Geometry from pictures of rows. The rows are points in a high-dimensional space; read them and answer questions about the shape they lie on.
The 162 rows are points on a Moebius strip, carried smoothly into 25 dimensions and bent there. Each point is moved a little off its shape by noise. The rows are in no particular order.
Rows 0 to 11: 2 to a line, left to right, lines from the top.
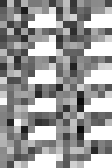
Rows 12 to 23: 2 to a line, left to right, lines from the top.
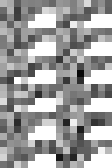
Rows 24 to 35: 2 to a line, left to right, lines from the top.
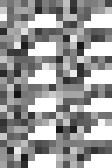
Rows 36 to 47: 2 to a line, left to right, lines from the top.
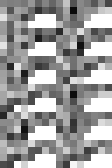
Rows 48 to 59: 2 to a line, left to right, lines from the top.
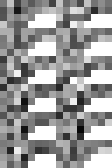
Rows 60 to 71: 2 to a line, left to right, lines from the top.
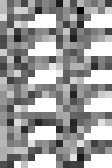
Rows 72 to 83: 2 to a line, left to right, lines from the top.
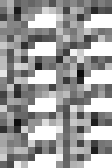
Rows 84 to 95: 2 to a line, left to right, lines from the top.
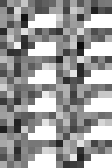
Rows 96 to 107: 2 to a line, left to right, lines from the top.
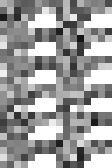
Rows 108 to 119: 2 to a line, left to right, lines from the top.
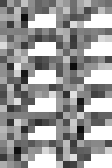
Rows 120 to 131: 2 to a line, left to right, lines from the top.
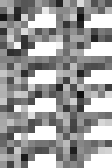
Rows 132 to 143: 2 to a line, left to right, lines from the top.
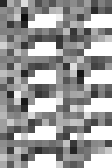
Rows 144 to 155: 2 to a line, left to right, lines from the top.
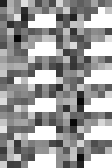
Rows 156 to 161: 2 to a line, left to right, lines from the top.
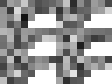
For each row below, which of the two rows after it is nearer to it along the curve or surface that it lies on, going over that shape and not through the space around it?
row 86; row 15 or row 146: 146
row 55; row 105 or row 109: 105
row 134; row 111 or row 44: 44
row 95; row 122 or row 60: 122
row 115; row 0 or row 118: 0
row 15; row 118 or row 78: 118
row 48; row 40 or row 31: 31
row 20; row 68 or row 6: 6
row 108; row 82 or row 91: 82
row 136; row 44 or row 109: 44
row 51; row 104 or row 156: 104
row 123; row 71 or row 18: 18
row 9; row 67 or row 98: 98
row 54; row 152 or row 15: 152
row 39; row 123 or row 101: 123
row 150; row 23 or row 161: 23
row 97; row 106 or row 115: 115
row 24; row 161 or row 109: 109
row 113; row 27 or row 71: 71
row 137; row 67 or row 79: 79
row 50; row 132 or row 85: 85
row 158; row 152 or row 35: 152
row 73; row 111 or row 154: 111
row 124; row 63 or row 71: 71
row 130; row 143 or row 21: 21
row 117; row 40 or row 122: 40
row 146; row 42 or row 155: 42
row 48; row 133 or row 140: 140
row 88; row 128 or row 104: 128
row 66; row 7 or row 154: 154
